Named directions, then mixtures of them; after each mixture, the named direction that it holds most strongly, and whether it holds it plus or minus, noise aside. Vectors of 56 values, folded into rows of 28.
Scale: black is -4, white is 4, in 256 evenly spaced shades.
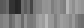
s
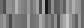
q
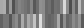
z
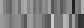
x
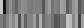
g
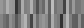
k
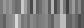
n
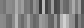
q, plus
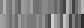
x, plus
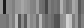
g, plus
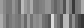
x, plus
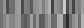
k, minus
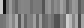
g, plus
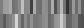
n, plus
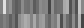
z, plus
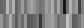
z, minus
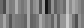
q, plus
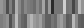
k, minus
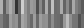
k, plus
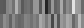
q, plus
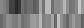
s, plus
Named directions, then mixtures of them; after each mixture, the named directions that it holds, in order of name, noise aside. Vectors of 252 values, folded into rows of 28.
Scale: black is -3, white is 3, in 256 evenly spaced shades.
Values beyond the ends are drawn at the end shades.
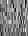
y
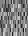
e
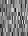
e, y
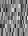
e, y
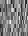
e, y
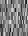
e, y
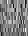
y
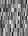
e, y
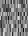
e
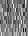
e, y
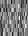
e, y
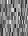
e, y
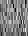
y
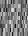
e, y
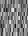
e, y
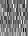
e, y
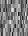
e, y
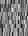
e, y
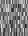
e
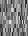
e, y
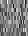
y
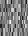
e, y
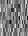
e, y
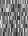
e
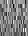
e, y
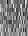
y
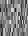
e, y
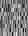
e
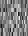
e, y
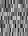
e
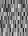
e
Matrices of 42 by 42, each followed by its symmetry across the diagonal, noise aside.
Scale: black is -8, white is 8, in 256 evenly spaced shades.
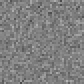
neither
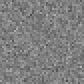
antisymmetric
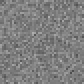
symmetric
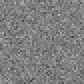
neither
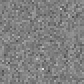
neither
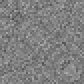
symmetric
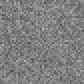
antisymmetric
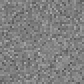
symmetric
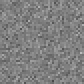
antisymmetric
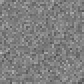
symmetric
